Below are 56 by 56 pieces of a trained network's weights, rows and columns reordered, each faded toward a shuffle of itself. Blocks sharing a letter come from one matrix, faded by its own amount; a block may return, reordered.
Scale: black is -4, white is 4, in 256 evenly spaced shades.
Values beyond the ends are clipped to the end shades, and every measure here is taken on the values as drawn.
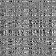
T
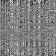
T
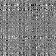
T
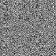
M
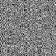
M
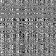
T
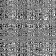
T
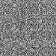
M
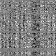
T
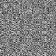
M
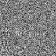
M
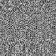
M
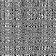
T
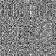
M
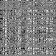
T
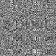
M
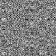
M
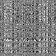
T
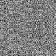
M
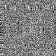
M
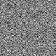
M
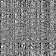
T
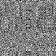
M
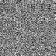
M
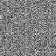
M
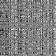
T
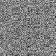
M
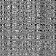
T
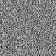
M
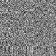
M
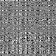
T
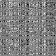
T
